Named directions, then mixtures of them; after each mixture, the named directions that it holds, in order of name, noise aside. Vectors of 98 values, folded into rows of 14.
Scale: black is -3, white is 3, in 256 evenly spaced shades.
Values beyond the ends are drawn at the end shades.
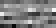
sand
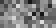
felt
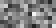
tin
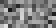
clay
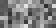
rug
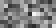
tin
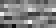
sand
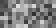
felt, rug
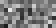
clay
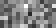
rug, tin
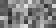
rug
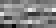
sand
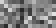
clay, felt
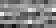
sand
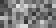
felt, rug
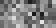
felt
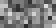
rug, tin
